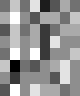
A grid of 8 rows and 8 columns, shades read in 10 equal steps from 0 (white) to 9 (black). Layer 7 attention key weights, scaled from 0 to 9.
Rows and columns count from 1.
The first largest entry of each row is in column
5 4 5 5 5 2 2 1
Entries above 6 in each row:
1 0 1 1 1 1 1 0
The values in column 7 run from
1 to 5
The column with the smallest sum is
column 2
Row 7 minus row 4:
0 5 0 1 -3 5 -3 0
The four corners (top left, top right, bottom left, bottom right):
5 5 6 4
